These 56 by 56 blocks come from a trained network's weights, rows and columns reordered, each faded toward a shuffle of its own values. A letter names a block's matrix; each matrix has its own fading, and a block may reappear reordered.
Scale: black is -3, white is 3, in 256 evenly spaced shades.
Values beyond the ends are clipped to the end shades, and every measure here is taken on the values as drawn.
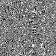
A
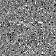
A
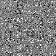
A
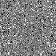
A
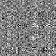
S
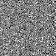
A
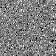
A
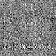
S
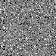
A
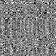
S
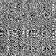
S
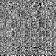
S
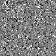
A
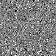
A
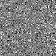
A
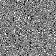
A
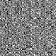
S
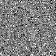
A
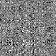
S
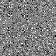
A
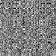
S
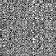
S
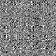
S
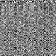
S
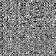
S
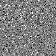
A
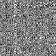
S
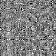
S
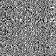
S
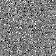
A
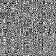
S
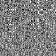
S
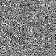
A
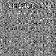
S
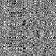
S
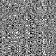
S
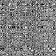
S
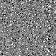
A
